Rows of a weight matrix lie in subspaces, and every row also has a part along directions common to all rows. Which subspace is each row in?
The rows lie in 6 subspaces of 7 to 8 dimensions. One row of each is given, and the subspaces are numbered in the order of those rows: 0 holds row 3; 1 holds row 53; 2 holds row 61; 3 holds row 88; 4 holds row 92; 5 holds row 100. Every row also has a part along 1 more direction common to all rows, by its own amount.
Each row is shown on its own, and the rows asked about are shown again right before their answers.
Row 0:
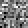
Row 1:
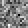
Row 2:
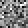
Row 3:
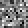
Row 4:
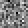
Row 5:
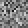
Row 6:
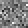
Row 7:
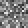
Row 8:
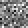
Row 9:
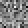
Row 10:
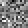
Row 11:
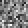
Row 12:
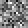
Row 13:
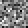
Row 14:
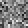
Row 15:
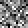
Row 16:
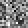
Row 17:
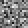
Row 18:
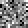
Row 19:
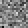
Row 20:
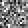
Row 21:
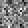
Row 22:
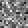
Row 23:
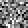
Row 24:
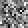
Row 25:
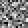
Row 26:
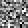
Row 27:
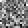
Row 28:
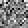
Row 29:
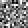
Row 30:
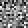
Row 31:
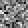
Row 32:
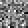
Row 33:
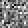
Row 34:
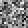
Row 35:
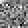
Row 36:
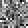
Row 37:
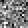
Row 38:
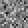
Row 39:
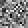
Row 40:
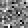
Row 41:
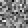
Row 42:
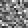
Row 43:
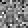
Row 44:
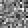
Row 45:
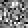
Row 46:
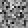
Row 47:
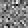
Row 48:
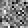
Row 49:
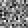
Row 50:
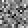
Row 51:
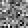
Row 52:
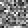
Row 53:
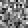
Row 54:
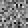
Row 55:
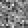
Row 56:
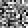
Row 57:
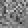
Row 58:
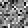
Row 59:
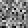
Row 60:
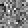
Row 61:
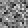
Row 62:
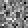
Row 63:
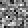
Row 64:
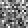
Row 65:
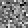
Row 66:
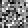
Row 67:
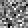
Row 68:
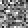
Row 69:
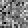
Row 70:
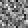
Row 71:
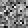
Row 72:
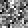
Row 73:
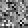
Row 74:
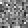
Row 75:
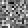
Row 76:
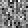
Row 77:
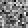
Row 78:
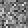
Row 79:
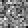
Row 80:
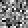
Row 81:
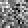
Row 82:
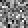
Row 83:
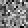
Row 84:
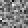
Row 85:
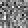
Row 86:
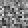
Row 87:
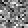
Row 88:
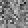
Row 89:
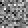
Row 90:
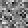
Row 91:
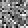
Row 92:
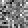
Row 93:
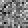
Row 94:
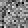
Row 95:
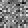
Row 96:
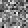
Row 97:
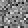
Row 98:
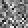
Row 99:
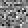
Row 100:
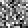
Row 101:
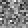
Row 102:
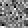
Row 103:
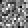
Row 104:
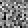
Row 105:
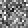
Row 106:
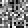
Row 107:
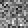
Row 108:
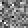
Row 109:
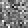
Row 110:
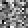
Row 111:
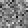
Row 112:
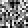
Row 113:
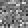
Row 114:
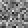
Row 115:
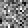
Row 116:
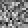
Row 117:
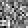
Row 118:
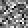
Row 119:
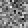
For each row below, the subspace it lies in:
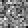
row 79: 0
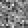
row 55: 2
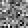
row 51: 4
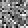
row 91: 4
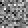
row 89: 0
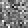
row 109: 3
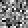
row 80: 1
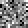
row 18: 5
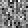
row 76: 1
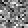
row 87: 1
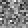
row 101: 3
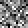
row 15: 0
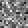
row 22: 2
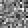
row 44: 2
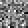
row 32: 0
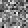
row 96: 0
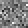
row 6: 5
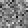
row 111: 5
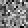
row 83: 4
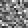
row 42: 1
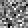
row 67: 1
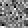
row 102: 1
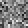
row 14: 2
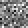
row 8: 0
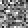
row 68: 0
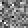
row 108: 2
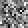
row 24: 4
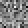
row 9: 0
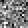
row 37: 4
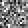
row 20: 0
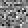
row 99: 3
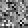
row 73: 2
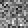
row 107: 0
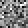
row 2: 3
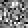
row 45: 1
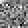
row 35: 0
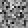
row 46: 3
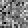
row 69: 4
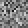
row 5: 5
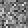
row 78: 3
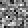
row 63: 0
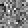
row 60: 5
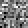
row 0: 5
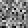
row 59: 1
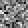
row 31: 2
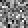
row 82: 2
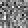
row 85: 5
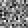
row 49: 1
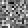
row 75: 5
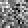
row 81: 3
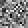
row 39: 5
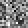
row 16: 5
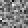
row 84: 1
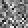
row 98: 2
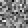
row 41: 1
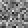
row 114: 1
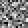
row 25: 1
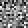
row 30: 3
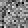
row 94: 4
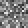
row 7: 2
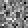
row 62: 2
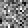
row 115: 4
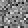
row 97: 4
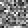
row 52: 0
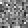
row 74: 0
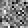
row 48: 4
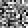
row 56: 3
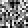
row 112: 1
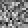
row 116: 1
